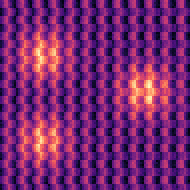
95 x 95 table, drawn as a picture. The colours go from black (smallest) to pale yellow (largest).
Lone odd cells: none. Ninth with the highest average: middle right. Stripes: upright, repeating 12 times. Bumps: three.
